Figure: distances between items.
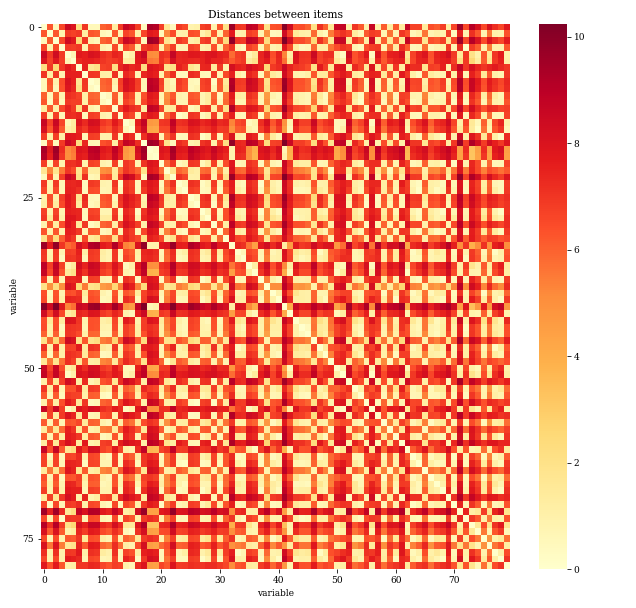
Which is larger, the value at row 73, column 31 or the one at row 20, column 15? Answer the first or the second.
the first
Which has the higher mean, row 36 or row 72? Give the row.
36
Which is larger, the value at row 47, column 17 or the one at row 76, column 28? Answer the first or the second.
the first
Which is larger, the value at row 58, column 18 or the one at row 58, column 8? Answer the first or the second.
the first
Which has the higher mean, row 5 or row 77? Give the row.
5
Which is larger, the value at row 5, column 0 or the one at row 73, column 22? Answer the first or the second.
the second
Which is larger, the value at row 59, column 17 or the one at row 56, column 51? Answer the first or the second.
the first
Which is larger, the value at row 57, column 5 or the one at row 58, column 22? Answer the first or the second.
the first
